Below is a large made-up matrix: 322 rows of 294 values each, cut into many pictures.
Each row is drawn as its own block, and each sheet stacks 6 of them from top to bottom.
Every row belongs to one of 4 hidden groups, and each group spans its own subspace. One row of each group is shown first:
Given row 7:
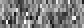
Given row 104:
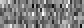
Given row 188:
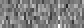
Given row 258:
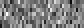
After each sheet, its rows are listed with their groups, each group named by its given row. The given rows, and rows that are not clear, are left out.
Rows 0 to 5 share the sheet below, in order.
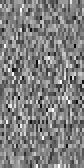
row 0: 7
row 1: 258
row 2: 258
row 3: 7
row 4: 7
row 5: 188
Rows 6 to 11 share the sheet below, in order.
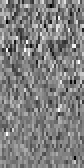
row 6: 188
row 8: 258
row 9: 188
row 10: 188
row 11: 7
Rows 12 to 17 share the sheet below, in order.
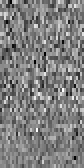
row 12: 188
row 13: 188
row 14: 104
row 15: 258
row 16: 7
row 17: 7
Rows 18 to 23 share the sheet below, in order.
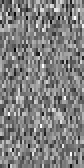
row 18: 7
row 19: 104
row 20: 7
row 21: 258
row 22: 258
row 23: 7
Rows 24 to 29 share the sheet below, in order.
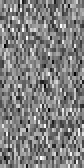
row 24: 258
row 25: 258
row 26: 7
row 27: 258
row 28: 104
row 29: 104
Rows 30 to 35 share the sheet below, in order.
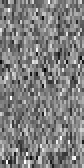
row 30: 188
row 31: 188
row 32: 188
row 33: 258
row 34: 258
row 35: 7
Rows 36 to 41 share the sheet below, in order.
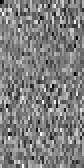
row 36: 104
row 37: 7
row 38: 7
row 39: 188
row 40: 7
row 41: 258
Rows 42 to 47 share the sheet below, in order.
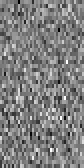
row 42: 7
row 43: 188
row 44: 188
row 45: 258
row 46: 7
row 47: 258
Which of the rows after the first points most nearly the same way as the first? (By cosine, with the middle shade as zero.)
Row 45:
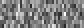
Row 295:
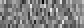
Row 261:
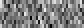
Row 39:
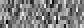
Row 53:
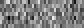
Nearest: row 53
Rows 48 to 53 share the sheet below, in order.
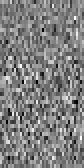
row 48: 7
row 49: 258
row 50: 188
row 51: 7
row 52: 258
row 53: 258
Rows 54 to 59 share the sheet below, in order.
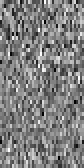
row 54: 258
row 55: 7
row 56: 104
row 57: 7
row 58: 258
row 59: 188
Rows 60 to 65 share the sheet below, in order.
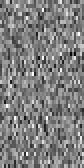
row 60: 104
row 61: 258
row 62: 258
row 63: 188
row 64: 188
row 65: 104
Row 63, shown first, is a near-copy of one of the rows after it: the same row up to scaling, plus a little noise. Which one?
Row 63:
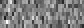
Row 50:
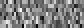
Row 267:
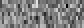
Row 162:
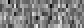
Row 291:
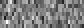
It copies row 291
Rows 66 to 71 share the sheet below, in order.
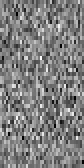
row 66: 188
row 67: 104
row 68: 104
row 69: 7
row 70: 7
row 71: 104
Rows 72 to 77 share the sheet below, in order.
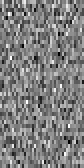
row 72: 258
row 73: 188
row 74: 188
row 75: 104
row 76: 104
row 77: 258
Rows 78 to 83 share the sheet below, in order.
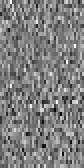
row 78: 188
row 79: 258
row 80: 188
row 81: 7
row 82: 7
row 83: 258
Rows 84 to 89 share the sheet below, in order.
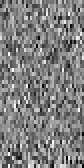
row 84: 104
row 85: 7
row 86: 258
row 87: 104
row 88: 104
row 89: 258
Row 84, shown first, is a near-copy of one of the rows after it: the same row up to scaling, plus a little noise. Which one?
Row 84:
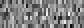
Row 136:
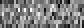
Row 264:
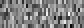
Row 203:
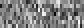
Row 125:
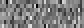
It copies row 264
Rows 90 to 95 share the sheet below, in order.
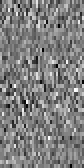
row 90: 188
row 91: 7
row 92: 188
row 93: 188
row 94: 258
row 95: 188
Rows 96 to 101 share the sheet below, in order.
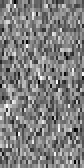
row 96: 188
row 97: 104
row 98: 104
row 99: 188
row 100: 7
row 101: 104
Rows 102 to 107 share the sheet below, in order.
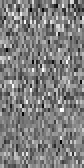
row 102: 7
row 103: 188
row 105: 258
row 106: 258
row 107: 104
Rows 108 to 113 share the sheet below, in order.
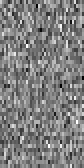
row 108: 258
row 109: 104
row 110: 104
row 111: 104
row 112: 258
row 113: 7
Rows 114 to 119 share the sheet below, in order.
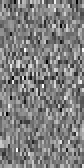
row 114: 258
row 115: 104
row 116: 7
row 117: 258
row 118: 7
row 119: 104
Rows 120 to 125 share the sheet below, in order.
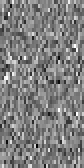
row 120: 258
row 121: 7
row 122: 188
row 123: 188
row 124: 258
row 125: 104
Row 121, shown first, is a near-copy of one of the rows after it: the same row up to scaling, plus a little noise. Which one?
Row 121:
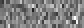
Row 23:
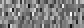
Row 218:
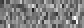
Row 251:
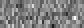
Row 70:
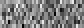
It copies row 218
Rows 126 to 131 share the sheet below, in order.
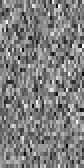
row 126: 188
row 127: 7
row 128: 7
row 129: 188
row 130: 258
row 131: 188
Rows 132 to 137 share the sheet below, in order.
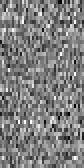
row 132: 104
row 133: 258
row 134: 258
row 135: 104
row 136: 104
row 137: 7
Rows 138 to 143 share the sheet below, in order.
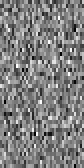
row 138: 188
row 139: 258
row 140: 104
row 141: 7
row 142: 7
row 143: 104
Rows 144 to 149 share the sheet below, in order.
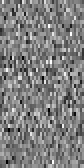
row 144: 258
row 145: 104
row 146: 7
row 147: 258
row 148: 258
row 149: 188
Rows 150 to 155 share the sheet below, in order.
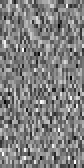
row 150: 188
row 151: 104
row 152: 258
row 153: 104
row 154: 188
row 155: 104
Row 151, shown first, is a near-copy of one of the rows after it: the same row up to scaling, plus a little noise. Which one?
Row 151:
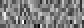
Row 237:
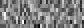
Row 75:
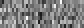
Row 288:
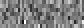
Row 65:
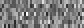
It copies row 237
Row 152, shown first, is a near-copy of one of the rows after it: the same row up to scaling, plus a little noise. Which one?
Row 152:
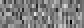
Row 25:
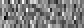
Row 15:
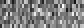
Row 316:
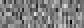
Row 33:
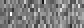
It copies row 316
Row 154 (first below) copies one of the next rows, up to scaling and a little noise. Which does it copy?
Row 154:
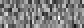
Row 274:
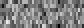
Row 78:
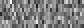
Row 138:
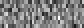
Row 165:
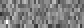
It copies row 138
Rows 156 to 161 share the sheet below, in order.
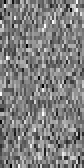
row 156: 258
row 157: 104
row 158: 7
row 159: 258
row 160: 104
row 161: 104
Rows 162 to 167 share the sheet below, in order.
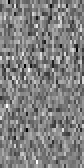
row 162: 188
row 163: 7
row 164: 104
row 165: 188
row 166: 104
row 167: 188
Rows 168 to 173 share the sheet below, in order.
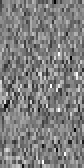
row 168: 7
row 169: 188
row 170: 7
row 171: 188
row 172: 7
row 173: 258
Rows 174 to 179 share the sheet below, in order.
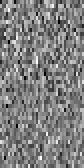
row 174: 188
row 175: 258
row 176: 188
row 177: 188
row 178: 188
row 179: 7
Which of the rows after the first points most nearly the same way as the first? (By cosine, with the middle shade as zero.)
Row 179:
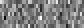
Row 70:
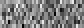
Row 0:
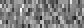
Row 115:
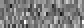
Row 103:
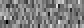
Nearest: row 115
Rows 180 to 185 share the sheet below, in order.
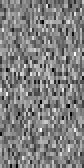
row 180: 7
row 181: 258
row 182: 104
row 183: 7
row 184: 7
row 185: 7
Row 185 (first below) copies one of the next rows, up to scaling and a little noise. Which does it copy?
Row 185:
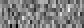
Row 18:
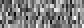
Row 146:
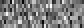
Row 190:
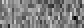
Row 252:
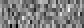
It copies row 252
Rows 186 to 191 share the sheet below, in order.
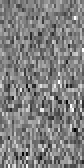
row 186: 7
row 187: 104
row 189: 7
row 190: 7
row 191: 104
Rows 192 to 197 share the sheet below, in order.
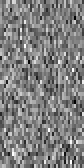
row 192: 7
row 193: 258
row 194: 188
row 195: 7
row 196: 7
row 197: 258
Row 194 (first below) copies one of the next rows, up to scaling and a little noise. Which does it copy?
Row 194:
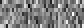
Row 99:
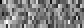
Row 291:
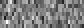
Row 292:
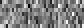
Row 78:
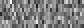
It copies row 292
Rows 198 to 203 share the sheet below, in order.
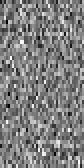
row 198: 7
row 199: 7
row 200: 188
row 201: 188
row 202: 104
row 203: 104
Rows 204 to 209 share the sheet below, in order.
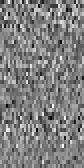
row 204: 258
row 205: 258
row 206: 104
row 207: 188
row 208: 188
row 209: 7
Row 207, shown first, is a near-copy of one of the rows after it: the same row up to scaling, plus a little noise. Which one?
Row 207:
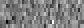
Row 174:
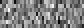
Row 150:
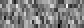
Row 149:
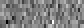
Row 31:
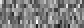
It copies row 149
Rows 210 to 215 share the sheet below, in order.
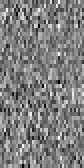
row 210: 188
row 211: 188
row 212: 188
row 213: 258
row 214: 188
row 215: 7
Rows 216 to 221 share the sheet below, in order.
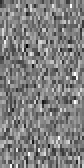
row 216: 104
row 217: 104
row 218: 7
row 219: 7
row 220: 188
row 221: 104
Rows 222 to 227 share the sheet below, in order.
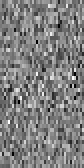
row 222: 188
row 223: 188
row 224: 7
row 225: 104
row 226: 188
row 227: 258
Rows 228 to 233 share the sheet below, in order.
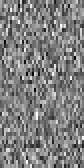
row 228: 258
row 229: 104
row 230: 258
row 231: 104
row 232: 188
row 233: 188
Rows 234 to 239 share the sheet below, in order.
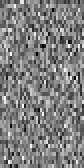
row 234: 188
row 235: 104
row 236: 104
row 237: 104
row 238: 258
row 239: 7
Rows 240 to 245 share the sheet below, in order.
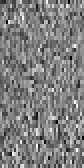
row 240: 7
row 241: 7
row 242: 258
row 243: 7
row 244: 188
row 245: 258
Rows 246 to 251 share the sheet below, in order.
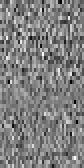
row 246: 104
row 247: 7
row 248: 7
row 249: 7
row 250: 258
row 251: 7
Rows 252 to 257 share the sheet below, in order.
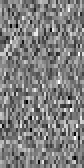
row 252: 7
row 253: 188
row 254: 188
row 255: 104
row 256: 104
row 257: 7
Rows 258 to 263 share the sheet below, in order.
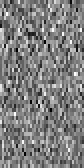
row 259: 7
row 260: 7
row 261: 7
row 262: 7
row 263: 258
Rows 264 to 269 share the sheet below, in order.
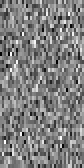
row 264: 104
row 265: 258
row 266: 188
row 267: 188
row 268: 258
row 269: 258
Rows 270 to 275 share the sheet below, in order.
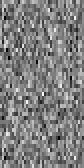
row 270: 258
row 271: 258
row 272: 258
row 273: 104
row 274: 188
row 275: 258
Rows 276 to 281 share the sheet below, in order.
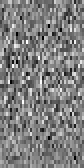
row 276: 258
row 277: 104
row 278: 7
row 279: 7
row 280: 104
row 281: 7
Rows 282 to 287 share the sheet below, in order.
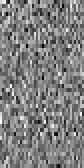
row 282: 258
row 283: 104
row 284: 258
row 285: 188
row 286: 7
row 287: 188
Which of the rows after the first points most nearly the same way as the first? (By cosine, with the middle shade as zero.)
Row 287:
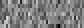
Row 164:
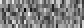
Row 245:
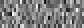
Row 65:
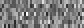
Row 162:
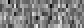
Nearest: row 245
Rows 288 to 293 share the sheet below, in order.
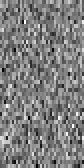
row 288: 104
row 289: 104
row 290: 104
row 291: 188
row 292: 188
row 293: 104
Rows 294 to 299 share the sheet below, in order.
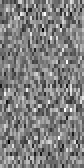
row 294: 7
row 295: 258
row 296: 188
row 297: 7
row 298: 188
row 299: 258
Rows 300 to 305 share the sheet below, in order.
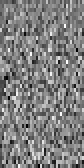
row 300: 7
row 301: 188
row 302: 188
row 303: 258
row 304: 104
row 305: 104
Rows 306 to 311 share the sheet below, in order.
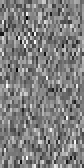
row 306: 104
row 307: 104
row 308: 188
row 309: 7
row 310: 188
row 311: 7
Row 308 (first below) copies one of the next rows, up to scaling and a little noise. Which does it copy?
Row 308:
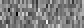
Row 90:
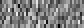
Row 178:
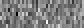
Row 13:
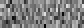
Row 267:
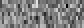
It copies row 178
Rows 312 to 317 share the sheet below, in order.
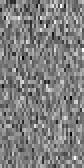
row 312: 7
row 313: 104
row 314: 258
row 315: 7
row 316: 258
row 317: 7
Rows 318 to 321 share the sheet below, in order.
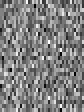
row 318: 104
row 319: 258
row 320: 258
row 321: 258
